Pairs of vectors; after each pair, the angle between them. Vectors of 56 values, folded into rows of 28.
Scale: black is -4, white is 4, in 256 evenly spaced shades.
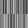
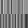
partly opposed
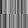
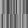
nearly opposite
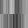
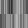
partly opposed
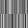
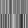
partly opposed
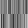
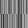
partly aligned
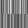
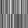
nearly parallel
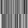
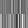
partly aligned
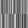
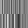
partly aligned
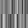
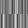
nearly parallel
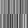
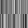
partly opposed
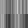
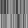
partly opposed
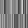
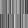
orthogonal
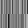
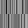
partly aligned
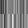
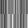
nearly parallel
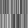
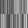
orthogonal
